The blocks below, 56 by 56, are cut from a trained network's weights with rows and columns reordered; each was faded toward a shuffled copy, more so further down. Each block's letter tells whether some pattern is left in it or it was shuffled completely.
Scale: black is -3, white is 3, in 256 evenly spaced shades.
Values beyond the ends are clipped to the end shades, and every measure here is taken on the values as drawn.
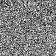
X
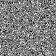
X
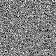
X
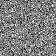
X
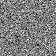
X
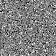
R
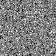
X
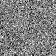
X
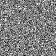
X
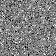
R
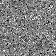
R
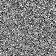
R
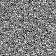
X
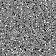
X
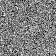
R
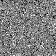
X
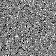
X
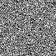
X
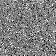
R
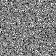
R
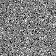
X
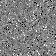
R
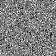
X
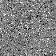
X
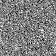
R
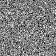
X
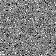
X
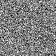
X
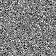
R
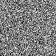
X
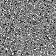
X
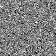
X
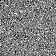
R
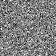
X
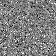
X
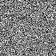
R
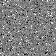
R
